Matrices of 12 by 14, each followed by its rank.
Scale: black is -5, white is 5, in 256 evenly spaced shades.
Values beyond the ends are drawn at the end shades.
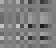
one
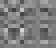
two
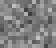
full rank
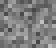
full rank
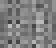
two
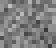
full rank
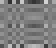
one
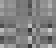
one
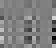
one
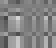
one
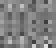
two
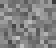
full rank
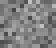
full rank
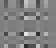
one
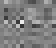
two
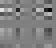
one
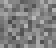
full rank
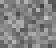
full rank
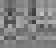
two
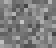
full rank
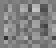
two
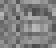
two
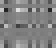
one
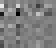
two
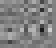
two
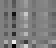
one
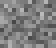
full rank
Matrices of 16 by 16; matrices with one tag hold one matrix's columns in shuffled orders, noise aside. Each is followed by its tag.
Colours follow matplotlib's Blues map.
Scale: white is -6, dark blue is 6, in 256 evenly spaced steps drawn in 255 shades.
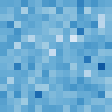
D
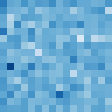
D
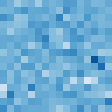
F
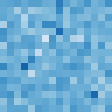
D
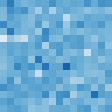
D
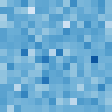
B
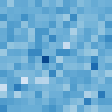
F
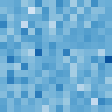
B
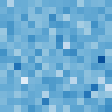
F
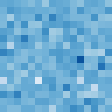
F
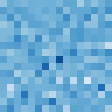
F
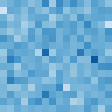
B
